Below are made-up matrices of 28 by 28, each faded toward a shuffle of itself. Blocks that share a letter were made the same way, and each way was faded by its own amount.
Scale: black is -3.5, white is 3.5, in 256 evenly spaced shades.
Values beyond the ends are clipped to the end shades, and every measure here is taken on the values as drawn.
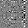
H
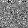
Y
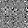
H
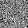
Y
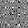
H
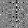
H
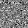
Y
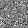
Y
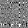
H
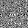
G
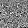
Y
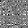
H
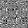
H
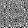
H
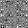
H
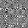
H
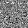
G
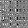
H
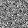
Y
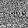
Y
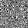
G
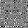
H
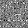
G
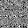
G
